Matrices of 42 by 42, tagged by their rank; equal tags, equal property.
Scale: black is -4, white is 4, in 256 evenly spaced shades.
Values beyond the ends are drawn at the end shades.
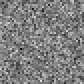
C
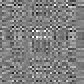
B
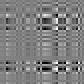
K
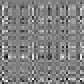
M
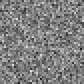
C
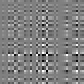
K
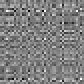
B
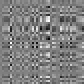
M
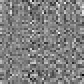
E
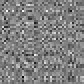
E
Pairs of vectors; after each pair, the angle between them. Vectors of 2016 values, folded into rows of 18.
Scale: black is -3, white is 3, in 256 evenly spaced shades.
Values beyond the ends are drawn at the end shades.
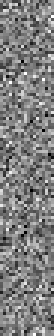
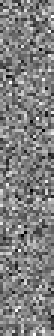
nearly parallel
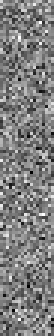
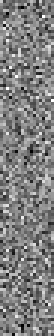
orthogonal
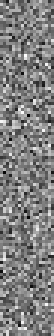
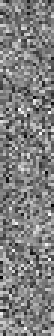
partly aligned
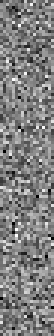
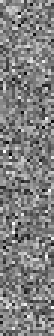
nearly opposite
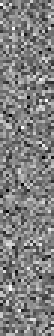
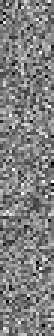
partly opposed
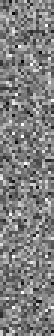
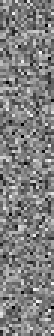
nearly opposite
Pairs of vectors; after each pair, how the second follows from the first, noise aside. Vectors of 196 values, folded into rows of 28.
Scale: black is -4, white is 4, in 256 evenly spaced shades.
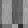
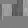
partly zeroed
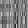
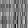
copied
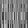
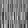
copied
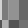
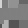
partly zeroed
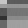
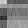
copied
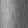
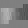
partly zeroed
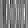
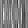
reversed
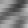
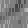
partly zeroed
